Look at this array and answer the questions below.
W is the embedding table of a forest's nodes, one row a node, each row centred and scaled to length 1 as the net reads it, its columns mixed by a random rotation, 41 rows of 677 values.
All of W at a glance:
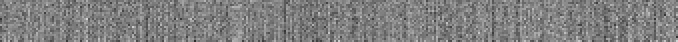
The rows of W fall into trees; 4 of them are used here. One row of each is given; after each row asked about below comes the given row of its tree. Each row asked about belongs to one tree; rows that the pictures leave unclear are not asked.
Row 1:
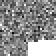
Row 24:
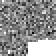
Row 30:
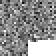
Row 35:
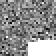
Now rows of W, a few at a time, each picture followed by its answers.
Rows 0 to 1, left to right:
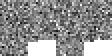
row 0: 35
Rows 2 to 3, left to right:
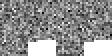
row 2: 30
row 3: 35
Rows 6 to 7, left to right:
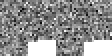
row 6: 1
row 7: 24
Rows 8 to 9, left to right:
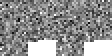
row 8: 30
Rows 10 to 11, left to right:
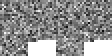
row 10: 30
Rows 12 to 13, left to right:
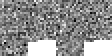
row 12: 24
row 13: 30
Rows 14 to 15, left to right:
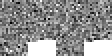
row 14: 24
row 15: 30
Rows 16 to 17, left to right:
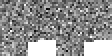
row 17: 30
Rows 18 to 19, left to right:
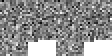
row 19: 1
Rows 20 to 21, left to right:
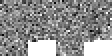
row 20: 30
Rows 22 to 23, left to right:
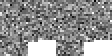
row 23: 35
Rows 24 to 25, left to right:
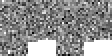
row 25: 35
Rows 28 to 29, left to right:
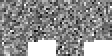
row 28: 1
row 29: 35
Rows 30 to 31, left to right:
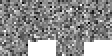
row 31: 1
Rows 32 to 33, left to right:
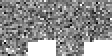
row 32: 24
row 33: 1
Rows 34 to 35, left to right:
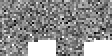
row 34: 1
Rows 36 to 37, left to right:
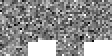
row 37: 1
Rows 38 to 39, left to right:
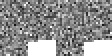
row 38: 1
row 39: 24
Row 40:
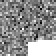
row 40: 1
